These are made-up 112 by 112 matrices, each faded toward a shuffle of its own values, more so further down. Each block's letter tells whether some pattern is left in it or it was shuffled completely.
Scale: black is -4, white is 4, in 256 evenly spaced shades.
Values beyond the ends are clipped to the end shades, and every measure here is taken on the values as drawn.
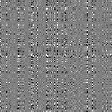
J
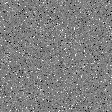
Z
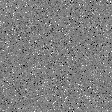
Z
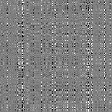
J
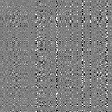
J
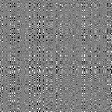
J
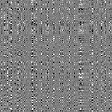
J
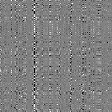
J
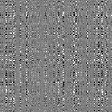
J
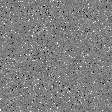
Z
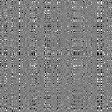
J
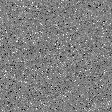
Z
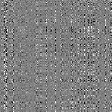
J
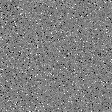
Z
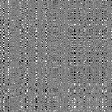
J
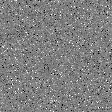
Z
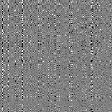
J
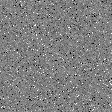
Z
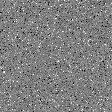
Z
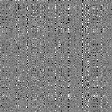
J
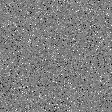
Z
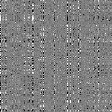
J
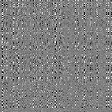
J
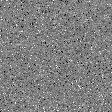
Z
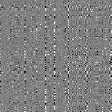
J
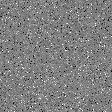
Z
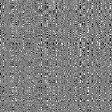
J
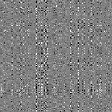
J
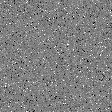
Z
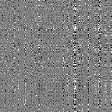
J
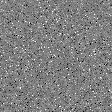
Z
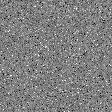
Z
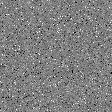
Z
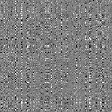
J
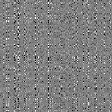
J
